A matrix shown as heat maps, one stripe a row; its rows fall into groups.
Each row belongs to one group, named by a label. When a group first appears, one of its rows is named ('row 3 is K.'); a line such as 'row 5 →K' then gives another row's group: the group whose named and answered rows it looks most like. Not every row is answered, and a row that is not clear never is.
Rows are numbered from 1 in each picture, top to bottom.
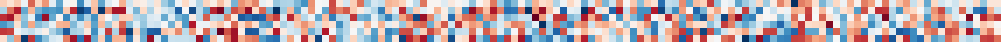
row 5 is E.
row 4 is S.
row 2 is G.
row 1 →G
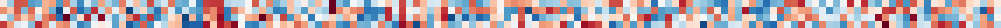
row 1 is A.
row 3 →A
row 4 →E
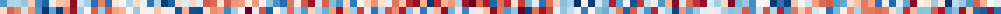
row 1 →S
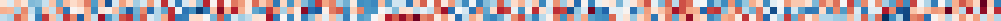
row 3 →A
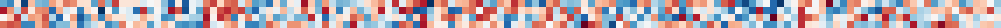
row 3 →G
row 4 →E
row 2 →E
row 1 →S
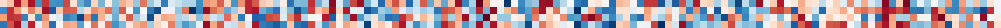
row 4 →G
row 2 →G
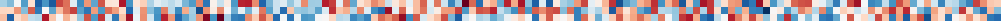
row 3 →A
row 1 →S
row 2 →G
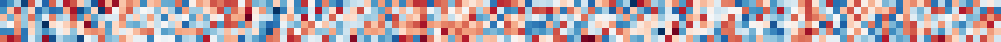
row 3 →S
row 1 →S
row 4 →S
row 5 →S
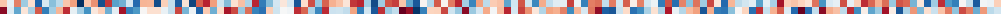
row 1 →G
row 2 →E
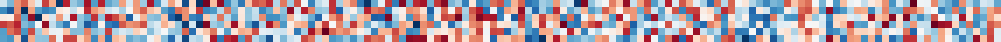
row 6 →S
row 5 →G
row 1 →A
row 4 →E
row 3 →G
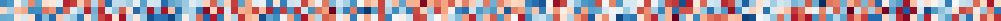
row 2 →A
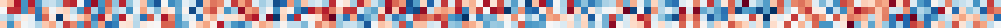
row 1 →G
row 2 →G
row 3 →A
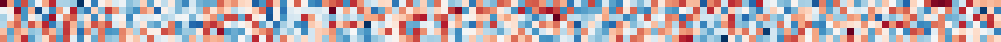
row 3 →S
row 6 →A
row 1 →E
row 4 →G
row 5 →A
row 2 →G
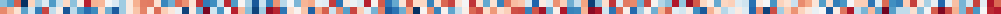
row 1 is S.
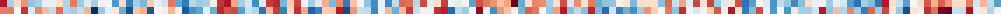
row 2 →E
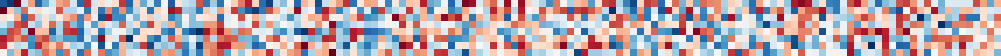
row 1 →S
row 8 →A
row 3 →G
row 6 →E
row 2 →E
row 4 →A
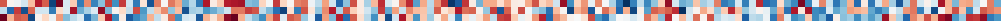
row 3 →E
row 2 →S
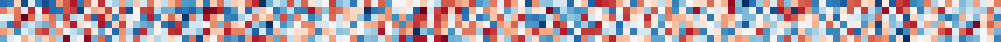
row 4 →S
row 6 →A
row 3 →A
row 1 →S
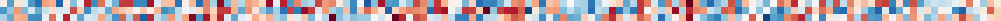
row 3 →A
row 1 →A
